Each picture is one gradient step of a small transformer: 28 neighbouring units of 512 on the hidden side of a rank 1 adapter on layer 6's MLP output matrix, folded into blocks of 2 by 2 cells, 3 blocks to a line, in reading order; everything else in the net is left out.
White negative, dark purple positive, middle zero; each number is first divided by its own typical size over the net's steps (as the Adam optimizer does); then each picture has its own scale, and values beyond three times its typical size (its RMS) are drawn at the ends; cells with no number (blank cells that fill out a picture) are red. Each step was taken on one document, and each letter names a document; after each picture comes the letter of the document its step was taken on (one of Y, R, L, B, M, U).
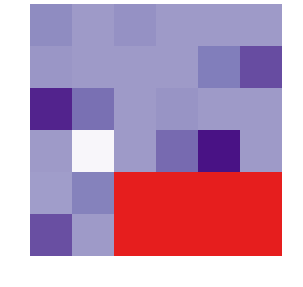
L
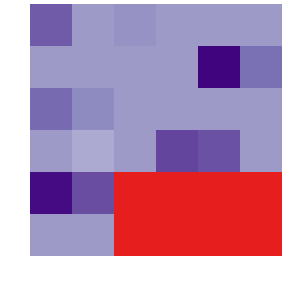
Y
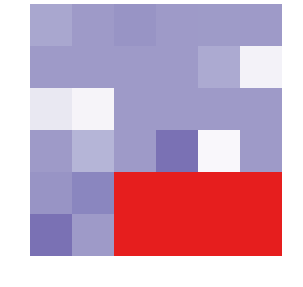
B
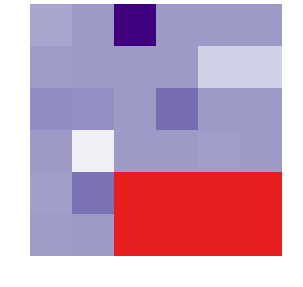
L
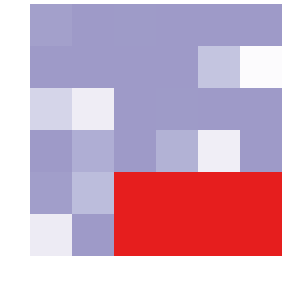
B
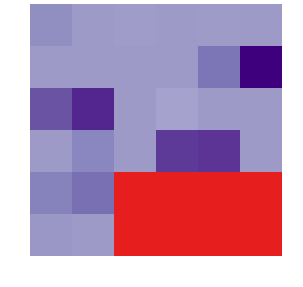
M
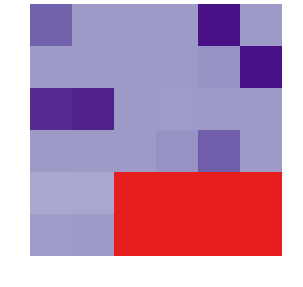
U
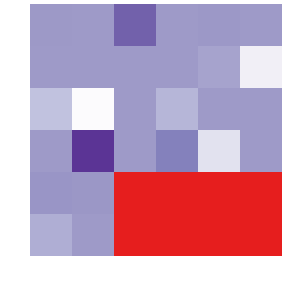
M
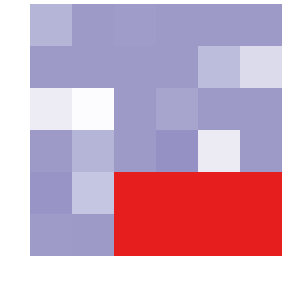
M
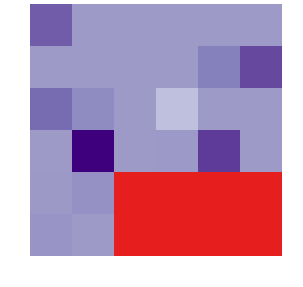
L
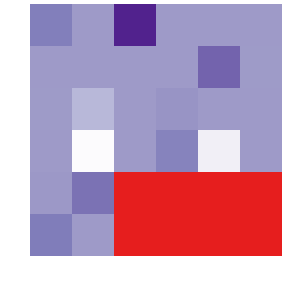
L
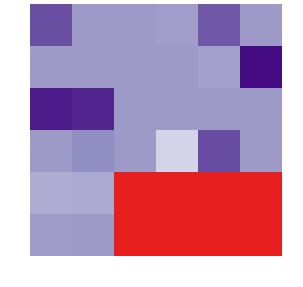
U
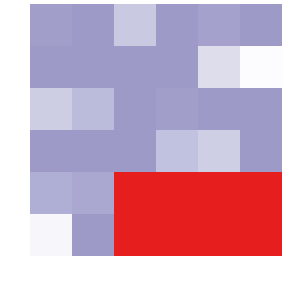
B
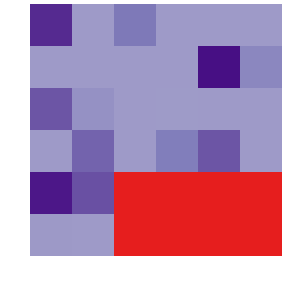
Y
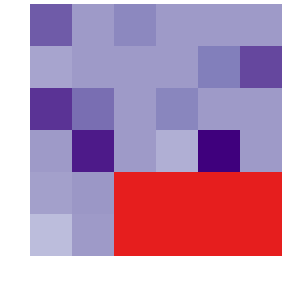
L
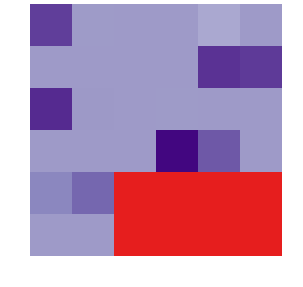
U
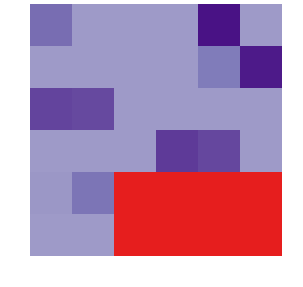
U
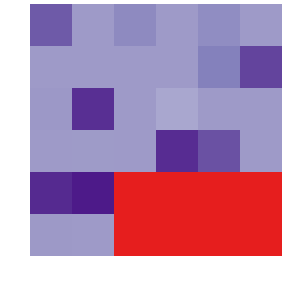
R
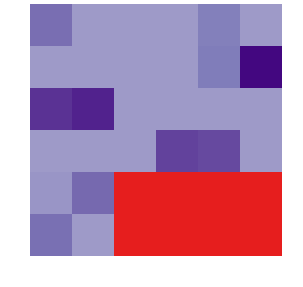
U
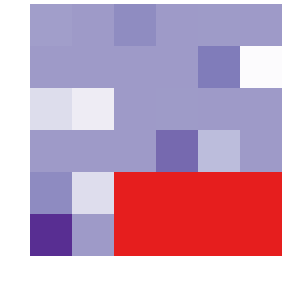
B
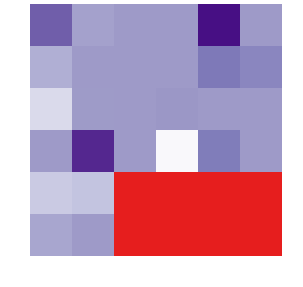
U
